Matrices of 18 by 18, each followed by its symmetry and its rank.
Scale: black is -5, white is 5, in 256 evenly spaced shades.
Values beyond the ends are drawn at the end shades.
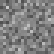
symmetric, full rank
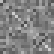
symmetric, full rank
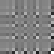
symmetric, rank one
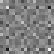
symmetric, rank three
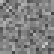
symmetric, full rank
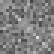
symmetric, full rank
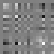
symmetric, rank two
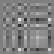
symmetric, rank one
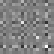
symmetric, rank three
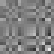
symmetric, rank two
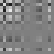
symmetric, rank one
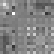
symmetric, rank three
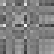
symmetric, rank two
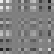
symmetric, rank one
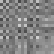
symmetric, rank two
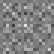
symmetric, rank three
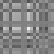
symmetric, rank one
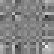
symmetric, rank two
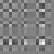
symmetric, rank one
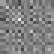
symmetric, rank three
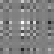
symmetric, rank one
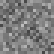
symmetric, full rank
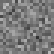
symmetric, full rank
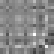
symmetric, rank two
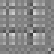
symmetric, rank two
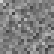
symmetric, full rank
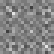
symmetric, rank three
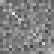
symmetric, full rank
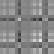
symmetric, rank one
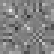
symmetric, rank three
